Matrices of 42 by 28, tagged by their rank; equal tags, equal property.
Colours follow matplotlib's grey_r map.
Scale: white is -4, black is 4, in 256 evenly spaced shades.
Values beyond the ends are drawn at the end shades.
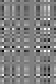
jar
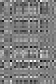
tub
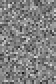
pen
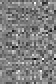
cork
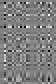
tub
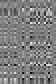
tub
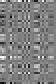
tub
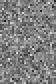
pen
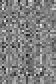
cork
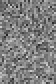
pen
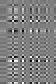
jar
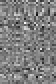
cork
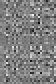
cork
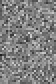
pen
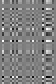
jar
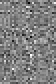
cork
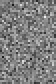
pen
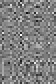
cork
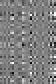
tub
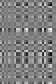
jar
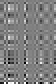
jar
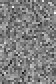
pen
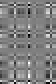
jar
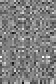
cork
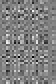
tub
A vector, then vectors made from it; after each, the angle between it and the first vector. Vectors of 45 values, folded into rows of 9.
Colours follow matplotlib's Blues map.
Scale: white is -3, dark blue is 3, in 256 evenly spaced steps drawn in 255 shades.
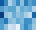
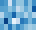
orthogonal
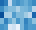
nearly parallel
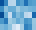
nearly parallel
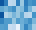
nearly parallel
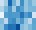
nearly opposite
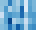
partly opposed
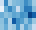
orthogonal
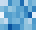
nearly opposite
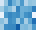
nearly opposite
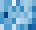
orthogonal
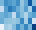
orthogonal
